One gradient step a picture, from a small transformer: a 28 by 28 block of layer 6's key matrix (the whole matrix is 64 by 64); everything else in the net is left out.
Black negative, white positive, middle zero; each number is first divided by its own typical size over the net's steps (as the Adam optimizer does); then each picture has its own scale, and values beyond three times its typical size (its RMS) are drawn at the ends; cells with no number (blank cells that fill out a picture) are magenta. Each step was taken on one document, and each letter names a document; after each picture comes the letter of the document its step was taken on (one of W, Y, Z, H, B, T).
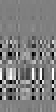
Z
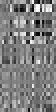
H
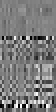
H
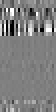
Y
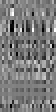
Y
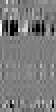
Y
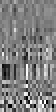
H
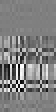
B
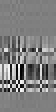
B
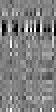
Y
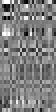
B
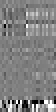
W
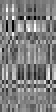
Z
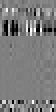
Y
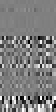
H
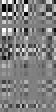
B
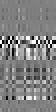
Z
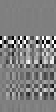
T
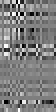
B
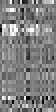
W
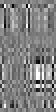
T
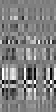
Z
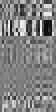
H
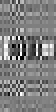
B
